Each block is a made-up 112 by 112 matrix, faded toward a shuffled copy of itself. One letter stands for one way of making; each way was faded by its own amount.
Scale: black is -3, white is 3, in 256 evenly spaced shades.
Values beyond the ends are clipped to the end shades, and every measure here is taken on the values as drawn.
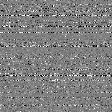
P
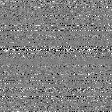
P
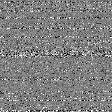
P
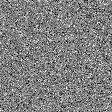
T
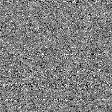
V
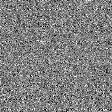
V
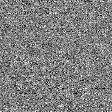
V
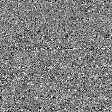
V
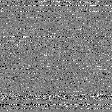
P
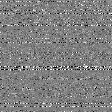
P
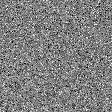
T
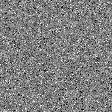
T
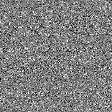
V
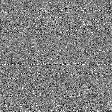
V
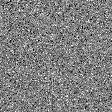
T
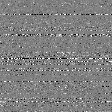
P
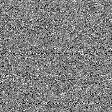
V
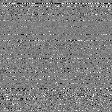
P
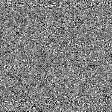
V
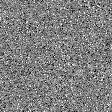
T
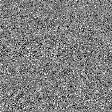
V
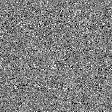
V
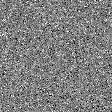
T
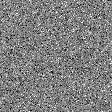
T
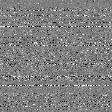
P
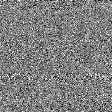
V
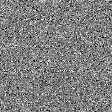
V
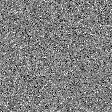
T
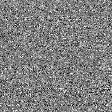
V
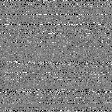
P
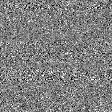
V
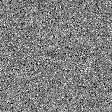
T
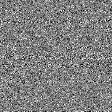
V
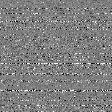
P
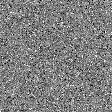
T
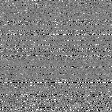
P
